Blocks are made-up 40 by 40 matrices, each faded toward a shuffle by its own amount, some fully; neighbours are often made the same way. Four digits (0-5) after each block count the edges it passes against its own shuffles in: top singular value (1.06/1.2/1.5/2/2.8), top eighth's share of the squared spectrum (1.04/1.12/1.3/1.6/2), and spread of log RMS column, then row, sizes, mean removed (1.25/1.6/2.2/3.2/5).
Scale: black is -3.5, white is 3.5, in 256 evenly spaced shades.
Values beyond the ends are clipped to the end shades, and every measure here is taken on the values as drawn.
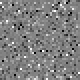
0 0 0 0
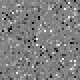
0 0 0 0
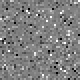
1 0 0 0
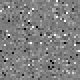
2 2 1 0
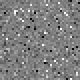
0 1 0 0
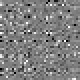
4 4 2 2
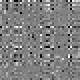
4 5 3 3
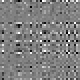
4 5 3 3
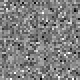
0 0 0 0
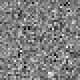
1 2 2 0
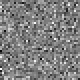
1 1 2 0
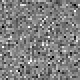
0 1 0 0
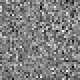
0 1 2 0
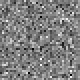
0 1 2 0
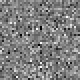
1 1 1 1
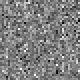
1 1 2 0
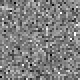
0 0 1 0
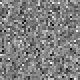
0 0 2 0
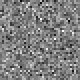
1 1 0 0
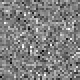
0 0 0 0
